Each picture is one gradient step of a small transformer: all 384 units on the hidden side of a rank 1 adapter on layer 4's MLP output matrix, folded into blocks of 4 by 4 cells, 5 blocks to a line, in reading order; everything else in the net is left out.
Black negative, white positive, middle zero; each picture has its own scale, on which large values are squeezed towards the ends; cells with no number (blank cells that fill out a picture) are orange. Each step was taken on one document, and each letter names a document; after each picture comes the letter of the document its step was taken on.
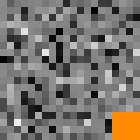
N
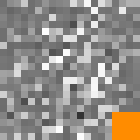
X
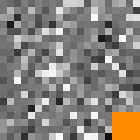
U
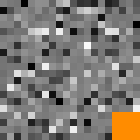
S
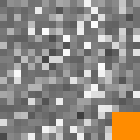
X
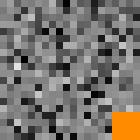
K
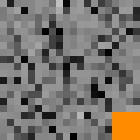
K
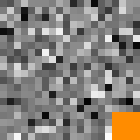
U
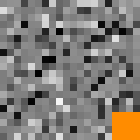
S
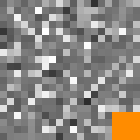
S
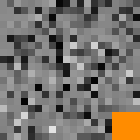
K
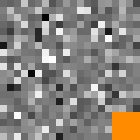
S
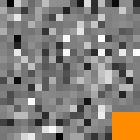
X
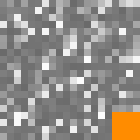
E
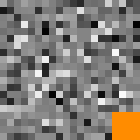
S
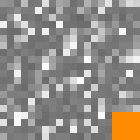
E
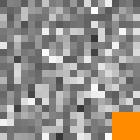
X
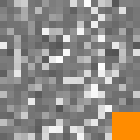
X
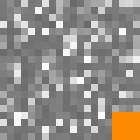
E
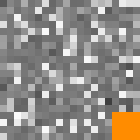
E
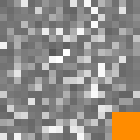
X
